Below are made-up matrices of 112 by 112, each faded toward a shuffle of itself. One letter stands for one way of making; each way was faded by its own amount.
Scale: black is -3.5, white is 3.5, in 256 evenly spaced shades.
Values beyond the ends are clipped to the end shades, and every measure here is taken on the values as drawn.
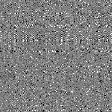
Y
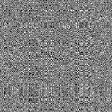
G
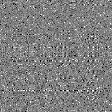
Y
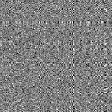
G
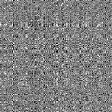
G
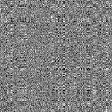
G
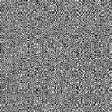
G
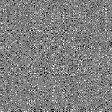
Y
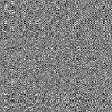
G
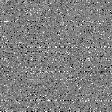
Y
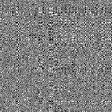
G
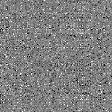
Y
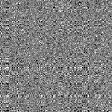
G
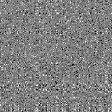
Y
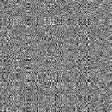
G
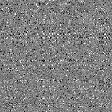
Y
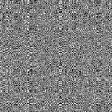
G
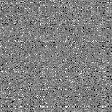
Y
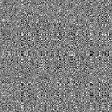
G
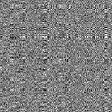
G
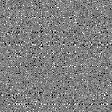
Y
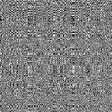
G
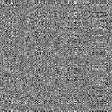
G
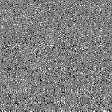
Y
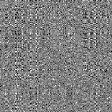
G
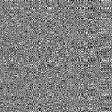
G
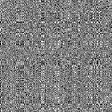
G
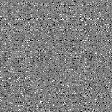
Y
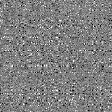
Y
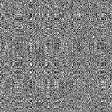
G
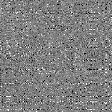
Y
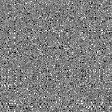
Y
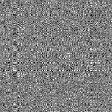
G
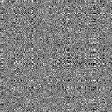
G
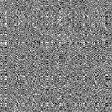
G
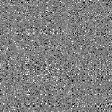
Y
